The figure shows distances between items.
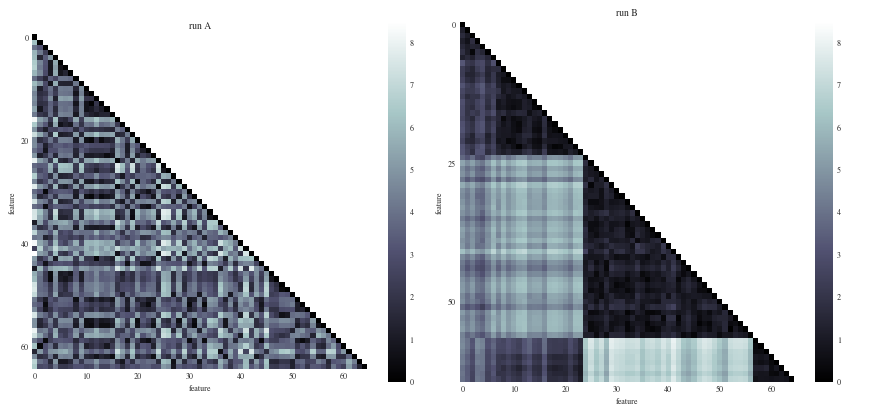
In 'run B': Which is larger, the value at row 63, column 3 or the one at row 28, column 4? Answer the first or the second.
the first
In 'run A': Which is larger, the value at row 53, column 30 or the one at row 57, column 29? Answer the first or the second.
the second
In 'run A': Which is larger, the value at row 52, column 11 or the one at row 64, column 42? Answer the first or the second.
the second
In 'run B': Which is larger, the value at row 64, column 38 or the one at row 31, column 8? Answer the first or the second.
the first
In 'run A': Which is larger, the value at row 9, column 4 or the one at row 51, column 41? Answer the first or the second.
the first
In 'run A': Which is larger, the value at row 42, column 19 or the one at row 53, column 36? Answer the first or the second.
the second
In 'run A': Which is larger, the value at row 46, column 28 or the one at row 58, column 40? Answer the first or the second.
the first
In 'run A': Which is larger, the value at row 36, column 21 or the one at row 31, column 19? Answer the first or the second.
the second
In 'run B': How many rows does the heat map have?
65
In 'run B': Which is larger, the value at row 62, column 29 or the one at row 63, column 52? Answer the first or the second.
the first
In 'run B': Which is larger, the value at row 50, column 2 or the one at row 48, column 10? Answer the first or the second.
the second
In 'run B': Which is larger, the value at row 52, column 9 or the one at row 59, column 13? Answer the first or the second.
the first
